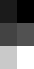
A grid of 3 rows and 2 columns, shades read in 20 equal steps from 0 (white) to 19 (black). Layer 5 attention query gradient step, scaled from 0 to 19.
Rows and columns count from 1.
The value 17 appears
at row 1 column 1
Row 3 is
4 0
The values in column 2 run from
0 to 19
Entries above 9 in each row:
2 2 0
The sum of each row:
36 27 4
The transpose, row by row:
17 14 4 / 19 13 0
